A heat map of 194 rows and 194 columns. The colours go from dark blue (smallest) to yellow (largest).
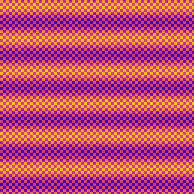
Stripes: horizontal, repeating 6 times. Seam: none. Slope: none.
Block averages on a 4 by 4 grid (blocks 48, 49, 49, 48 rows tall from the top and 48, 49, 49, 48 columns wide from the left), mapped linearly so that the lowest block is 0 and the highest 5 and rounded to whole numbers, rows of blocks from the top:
5555 / 0000 / 5555 / 0000
